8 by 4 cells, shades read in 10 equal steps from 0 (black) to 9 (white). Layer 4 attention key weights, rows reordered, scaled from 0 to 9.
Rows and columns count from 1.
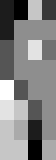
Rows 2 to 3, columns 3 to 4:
5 5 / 8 4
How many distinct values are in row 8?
3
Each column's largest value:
9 7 8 6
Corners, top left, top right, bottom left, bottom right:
1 2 7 6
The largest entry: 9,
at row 5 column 1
